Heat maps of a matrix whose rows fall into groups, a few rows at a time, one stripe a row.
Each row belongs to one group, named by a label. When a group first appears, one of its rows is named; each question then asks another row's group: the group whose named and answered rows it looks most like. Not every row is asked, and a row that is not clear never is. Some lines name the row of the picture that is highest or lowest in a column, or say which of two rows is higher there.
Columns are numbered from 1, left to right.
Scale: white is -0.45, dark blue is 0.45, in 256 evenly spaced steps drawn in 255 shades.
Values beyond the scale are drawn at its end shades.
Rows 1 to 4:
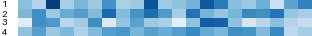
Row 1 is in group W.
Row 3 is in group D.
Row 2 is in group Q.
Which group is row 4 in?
Q
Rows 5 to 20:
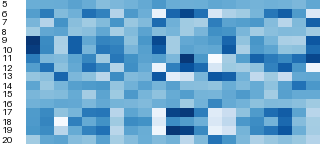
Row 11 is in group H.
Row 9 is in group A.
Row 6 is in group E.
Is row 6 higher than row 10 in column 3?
Yes
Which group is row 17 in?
E
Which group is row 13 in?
W
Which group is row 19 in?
E
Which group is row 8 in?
D
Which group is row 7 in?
W
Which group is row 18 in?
E
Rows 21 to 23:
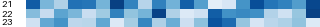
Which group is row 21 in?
H
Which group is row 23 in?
D
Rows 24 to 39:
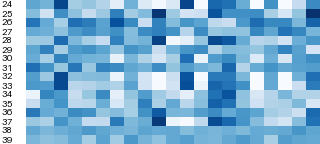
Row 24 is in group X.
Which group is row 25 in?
W
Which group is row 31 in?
A
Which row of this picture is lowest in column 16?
31
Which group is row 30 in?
X
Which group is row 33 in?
X
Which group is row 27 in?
Q
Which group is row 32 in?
X
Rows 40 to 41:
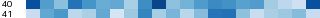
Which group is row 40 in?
A
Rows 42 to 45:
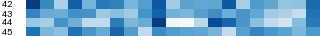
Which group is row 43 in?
A
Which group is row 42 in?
A
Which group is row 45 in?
H
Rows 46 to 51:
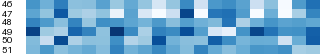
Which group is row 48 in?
A
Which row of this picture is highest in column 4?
49
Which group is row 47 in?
X
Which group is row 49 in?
H
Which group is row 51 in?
Q
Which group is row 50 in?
W
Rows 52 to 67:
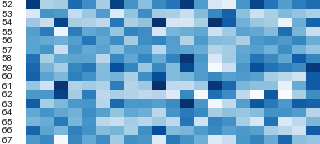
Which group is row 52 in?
H
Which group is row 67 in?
E
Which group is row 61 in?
W
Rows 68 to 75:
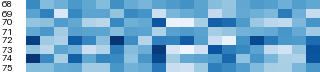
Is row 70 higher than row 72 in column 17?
No
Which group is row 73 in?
W
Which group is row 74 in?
A
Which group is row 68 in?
H
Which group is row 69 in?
E
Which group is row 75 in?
W
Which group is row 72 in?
H
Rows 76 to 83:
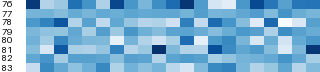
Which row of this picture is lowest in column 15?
76
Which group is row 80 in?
X
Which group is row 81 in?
W
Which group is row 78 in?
X
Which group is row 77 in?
Q
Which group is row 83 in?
D
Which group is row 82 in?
E
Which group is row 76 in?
H
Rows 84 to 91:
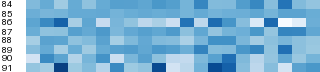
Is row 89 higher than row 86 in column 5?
No
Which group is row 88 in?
D
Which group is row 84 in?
Q
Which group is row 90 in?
D
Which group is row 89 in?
Q
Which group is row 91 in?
W
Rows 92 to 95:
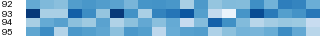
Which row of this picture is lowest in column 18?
94
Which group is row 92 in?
Q
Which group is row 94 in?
D
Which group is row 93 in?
H
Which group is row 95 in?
E
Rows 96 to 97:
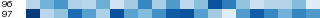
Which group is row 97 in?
H
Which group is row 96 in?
D
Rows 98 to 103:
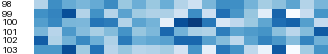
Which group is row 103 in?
X
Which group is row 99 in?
X
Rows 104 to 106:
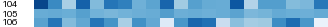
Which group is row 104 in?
A
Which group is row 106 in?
E
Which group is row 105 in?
A
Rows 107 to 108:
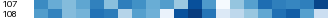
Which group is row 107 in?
H
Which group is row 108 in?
E
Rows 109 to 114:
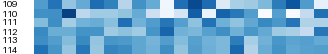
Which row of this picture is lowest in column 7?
109
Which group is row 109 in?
E
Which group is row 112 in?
A
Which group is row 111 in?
Q
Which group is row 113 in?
A
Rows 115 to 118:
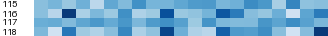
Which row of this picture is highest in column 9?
117
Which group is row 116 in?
W
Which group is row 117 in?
Q
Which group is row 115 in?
Q
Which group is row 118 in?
W
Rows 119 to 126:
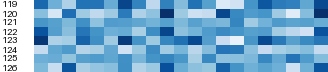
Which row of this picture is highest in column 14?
120
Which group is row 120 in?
W
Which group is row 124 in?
D
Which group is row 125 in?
Q
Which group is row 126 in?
W
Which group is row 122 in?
A
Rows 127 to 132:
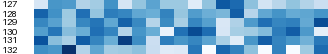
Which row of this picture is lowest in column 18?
127
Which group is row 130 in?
E
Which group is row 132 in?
X
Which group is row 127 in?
D
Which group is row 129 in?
H
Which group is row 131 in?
H
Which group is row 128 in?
A
